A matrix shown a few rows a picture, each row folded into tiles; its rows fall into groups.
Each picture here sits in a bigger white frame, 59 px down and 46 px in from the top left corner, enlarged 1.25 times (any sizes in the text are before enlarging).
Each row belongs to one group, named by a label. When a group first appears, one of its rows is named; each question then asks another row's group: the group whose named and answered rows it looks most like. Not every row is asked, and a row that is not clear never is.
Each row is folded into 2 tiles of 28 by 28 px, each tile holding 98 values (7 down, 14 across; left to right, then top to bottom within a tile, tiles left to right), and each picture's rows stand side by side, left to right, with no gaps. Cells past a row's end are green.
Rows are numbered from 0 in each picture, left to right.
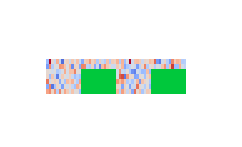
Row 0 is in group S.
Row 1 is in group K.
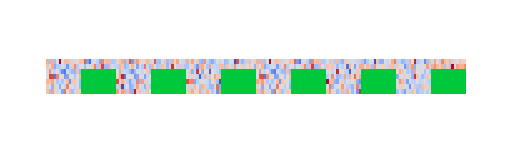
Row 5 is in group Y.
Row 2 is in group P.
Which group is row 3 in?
K
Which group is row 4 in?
P
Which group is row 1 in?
K
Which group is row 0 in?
K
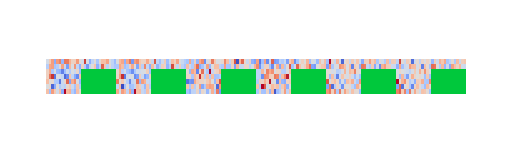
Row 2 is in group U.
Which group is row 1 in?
K
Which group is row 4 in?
S
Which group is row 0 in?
K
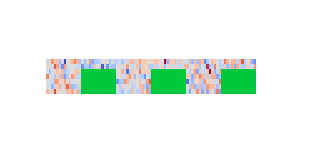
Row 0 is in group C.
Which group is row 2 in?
U
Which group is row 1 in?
U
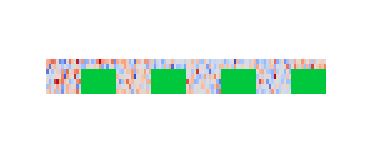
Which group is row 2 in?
P
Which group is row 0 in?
C
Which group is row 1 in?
C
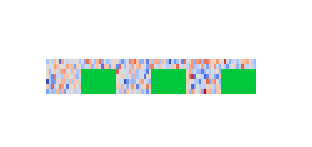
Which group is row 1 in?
Y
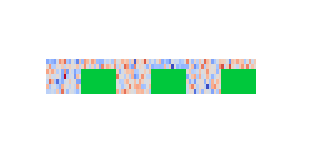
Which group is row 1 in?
C
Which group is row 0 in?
Y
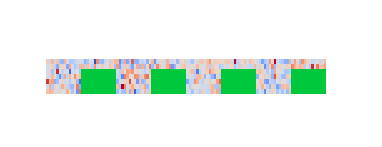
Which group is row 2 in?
U
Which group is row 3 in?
Y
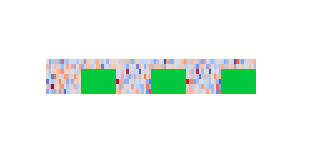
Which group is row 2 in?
P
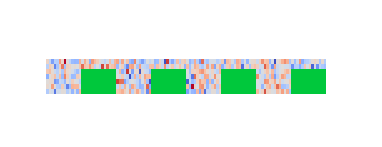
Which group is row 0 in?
Y
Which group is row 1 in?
P
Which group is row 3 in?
C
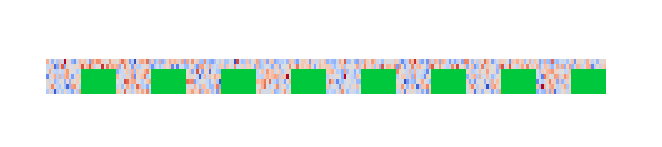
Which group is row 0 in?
Y
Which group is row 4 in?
Y
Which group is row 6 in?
Y
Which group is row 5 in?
Y
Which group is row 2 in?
P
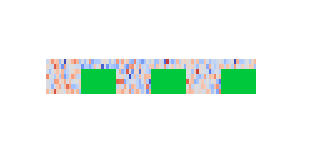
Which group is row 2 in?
P
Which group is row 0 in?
C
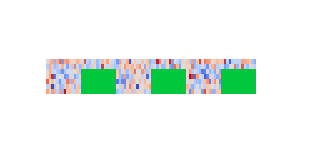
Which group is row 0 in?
K
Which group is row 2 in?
K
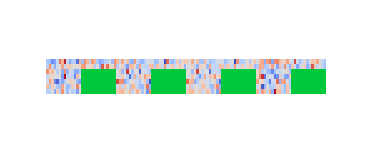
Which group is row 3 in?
K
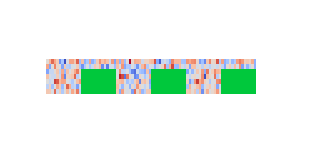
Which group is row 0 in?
C
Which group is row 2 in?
C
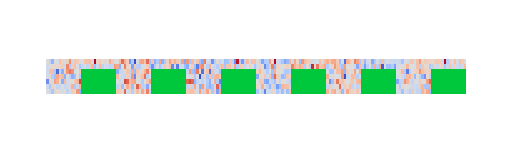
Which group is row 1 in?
C
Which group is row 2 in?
P
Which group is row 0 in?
U
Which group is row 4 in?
C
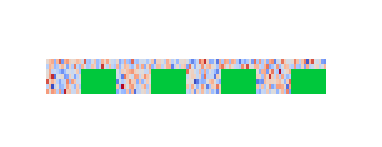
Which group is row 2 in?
Y
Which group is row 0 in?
K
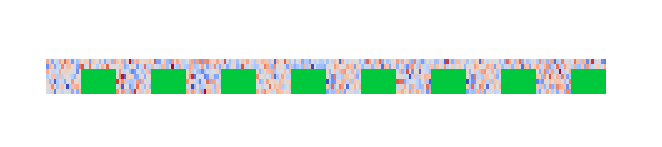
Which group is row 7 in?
U
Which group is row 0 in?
Y
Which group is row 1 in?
K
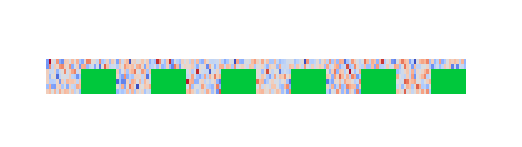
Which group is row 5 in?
C
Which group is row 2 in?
P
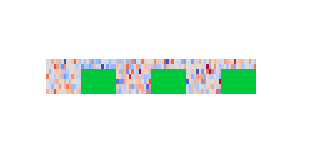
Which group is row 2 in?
U
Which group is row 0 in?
C
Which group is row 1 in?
U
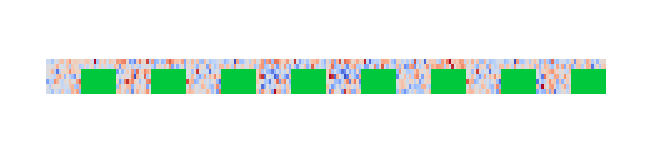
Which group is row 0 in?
U
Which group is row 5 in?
Y
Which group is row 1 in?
C
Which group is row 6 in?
P
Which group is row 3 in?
K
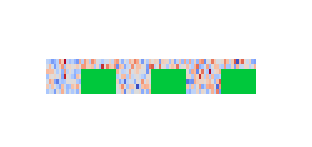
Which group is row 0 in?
Y
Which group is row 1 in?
Y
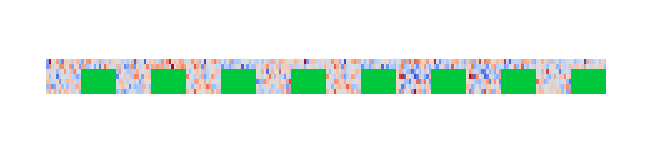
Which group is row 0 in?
S
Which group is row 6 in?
K
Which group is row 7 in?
P
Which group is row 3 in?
U
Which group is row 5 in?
K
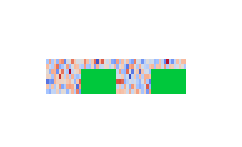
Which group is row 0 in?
U
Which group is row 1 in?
P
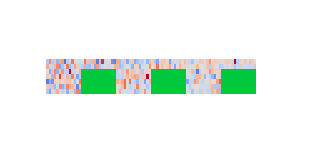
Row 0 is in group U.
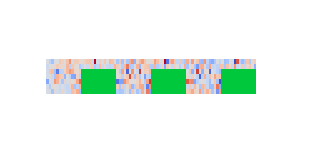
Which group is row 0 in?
U
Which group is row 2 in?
P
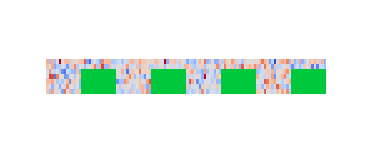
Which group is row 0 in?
K
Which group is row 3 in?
C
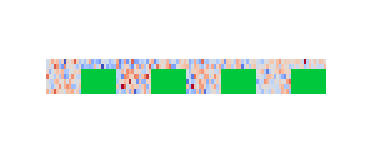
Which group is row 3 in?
U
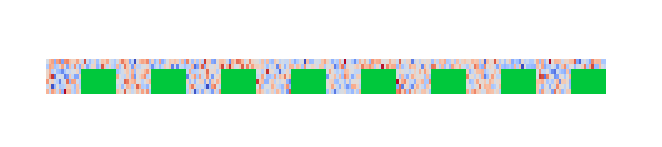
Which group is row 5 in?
S
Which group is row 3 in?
P
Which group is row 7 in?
K
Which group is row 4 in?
Y
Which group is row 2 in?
Y
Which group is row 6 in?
C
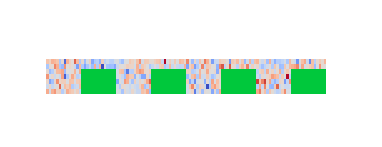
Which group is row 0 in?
C
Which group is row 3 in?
S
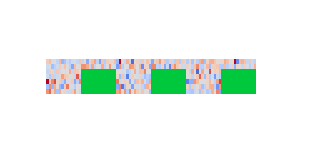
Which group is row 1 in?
S
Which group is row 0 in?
S
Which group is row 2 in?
U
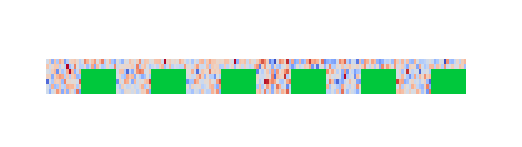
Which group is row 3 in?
C
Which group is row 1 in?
U
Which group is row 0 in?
U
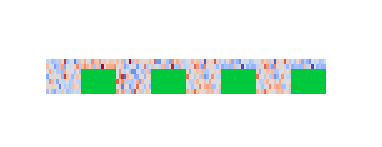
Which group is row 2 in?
C
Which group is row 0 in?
Y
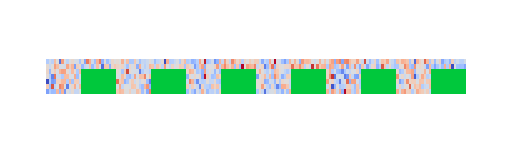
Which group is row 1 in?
P
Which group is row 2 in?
Y
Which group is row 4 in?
K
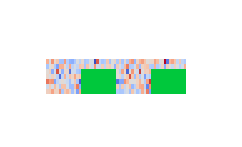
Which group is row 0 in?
P
